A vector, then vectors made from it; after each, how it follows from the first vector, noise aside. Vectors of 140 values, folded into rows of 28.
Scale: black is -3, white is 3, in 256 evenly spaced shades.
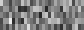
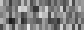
sign-scrambled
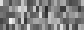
sign-scrambled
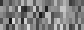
sign-scrambled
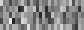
sign-scrambled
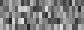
negated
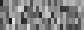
sign-scrambled
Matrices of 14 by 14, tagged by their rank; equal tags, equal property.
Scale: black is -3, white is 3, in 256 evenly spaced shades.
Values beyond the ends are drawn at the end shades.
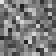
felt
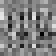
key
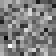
felt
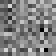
key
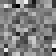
key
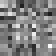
key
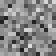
felt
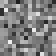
felt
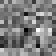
key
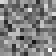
felt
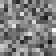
felt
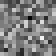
felt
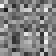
key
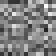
key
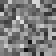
felt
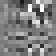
key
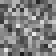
felt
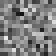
felt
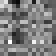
key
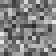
felt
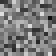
felt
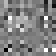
key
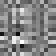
key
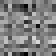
key
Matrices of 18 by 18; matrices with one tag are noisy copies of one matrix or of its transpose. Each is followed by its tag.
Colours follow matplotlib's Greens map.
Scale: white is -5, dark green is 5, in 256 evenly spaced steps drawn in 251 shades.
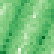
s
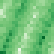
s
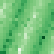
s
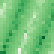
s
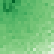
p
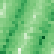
s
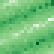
s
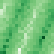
s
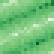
s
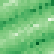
s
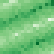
s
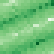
s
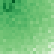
p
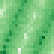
s
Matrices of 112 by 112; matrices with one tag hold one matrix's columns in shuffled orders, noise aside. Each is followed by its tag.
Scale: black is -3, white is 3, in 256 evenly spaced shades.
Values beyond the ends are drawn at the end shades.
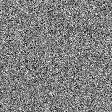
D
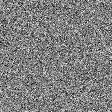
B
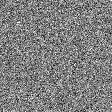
B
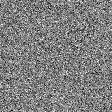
B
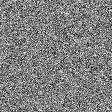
D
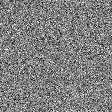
B
